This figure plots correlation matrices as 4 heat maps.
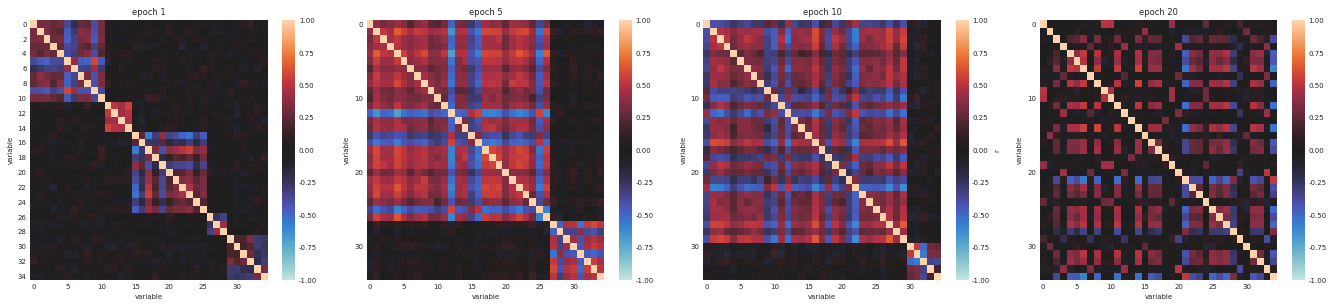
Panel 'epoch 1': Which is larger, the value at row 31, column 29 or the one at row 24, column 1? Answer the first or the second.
the first
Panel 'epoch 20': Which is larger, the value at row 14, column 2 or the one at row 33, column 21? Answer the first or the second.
the first
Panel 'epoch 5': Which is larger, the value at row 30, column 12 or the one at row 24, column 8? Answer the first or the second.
the second
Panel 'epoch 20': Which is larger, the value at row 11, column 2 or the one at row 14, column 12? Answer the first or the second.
the first
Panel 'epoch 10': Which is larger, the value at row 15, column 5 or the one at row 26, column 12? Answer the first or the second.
the first
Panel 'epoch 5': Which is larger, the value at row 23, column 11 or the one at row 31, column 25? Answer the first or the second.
the first
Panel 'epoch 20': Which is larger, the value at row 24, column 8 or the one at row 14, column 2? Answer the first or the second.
the second
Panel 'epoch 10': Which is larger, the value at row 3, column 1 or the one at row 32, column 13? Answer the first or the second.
the first
